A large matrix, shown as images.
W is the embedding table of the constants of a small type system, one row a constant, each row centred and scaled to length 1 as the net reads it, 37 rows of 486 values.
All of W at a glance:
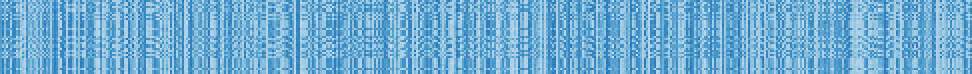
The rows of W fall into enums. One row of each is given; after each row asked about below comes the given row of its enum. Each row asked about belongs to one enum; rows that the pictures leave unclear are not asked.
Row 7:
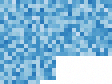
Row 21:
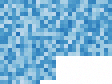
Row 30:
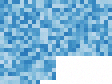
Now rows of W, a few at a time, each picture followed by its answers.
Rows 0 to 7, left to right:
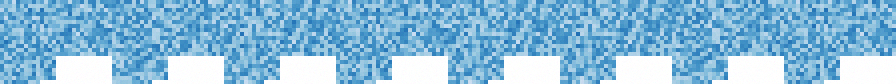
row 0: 7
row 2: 21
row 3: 7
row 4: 21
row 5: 21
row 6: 30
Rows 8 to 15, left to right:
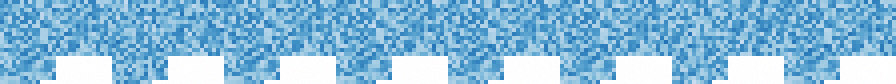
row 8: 30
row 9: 7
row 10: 30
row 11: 30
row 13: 30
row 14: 21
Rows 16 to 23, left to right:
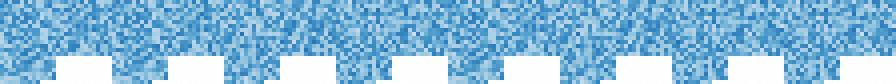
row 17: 30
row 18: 21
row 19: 7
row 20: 30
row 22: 7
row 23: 7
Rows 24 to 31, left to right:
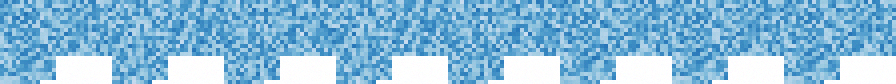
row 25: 21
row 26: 7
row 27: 21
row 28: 7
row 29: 30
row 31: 30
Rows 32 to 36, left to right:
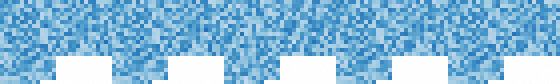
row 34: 21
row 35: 30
